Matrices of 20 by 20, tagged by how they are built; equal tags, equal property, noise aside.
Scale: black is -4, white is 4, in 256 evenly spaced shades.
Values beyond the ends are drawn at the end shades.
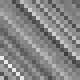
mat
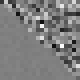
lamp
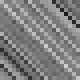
mat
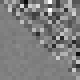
lamp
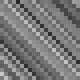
mat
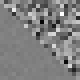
lamp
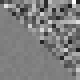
lamp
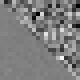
lamp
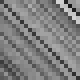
mat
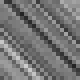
mat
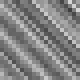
mat
